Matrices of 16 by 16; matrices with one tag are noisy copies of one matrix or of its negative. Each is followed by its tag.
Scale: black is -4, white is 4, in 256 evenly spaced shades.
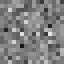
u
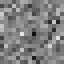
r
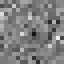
r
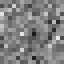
r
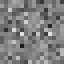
u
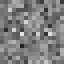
u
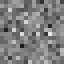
u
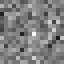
r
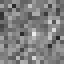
r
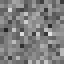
u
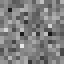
u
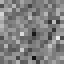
r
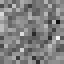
r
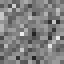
r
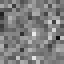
r
